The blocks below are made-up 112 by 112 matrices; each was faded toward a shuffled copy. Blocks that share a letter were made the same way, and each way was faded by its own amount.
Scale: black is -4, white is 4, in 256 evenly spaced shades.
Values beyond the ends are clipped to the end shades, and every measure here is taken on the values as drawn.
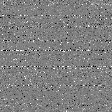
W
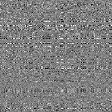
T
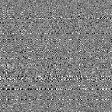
T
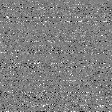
W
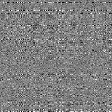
T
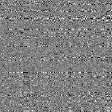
T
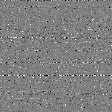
W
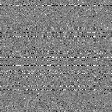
T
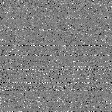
W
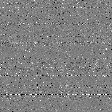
W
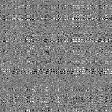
T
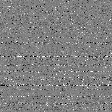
W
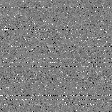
W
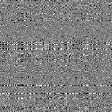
T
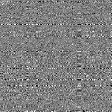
T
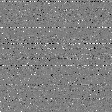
W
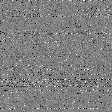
W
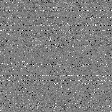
W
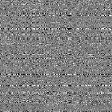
T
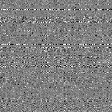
T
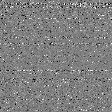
W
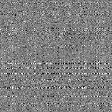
T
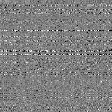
T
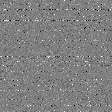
W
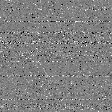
W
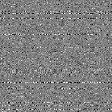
T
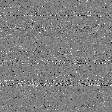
W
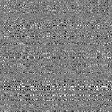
T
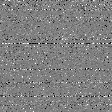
W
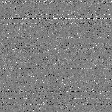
W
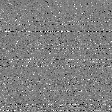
W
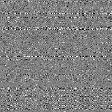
T
